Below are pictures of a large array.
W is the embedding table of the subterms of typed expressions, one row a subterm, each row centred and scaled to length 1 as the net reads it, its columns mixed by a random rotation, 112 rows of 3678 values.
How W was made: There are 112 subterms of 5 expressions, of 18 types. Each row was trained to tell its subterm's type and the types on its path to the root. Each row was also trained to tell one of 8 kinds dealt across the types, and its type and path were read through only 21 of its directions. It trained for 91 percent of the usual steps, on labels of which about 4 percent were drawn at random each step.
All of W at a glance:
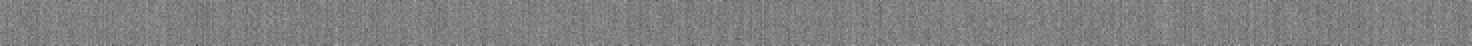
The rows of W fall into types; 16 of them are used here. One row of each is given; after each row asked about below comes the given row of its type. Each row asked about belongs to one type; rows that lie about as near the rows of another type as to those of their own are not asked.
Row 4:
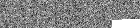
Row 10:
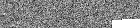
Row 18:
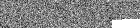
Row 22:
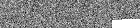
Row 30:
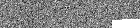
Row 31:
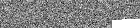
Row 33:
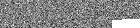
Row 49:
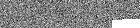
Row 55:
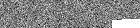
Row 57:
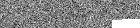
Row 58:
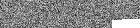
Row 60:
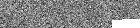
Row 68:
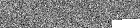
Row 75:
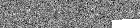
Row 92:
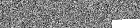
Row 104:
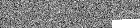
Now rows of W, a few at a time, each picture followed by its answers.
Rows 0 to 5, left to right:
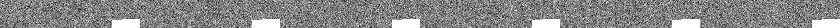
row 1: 104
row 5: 92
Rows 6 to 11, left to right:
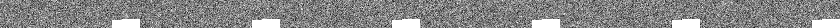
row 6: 4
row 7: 4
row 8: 10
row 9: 10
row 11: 104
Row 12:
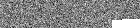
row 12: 60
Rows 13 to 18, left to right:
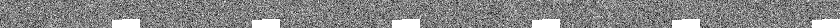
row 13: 30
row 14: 58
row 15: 75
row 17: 92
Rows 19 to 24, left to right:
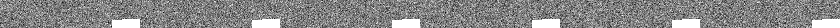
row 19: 31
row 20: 104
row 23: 58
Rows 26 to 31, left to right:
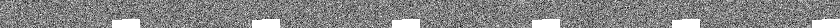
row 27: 55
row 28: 33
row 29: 31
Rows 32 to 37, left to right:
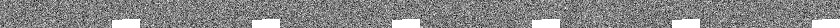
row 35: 75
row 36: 10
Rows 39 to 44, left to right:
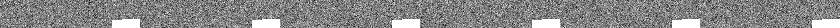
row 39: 104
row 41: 10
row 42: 92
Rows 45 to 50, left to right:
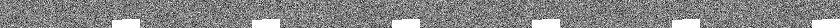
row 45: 33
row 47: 22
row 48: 22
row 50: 22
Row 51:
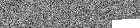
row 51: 75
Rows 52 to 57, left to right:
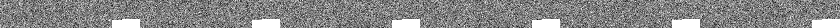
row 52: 33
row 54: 55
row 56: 58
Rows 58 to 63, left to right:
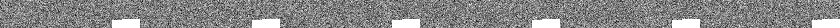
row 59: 30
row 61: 4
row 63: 58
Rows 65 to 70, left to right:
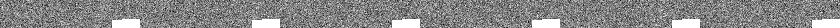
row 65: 31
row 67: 33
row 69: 31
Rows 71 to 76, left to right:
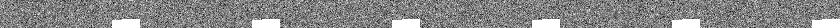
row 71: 75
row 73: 33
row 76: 104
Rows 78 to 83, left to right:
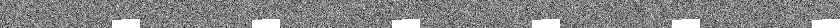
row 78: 104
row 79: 22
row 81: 4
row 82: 57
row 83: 75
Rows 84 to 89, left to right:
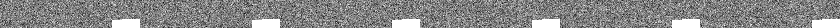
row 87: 31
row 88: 22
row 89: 30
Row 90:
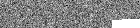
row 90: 92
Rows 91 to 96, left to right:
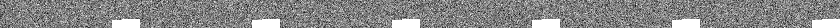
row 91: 55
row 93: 22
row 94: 4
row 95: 31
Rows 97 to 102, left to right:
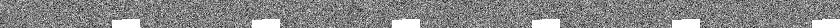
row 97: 58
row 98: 18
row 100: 30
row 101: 4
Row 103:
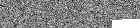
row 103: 30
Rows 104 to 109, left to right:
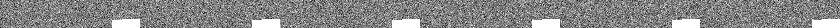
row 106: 60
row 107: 58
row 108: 30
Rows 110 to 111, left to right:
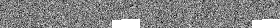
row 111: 33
